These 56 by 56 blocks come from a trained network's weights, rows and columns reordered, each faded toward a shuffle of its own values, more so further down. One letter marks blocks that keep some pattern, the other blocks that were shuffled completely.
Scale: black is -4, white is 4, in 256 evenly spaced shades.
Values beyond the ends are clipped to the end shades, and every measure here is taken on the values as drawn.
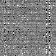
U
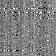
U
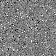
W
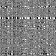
U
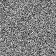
W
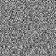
U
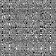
U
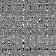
U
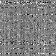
U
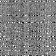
U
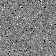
W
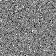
W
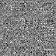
U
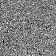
W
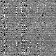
U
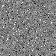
W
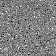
W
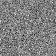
W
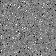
W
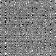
U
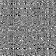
U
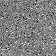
W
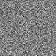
U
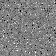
W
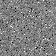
W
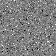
W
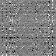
U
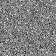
W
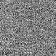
U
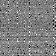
U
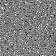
W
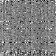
U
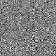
U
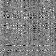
U
